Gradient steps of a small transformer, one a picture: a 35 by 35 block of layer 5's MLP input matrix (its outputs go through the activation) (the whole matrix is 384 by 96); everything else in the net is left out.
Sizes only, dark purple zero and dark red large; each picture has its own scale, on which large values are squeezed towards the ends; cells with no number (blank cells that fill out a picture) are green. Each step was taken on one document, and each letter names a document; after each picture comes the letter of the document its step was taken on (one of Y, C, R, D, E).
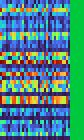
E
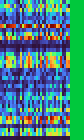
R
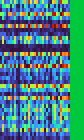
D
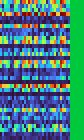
D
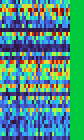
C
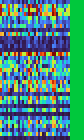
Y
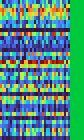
C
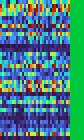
Y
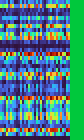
R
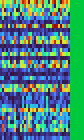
D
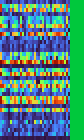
E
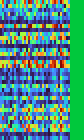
D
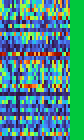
C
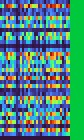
R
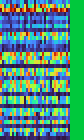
E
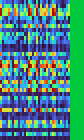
Y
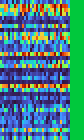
D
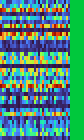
E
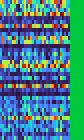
D
